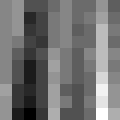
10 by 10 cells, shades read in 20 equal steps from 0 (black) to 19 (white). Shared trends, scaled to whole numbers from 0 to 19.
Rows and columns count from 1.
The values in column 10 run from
7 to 13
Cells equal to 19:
1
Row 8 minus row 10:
1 2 3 1 -1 1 0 0 -1 -2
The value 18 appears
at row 8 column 9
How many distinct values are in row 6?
8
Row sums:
85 85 87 85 88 83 84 86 86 82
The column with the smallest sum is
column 3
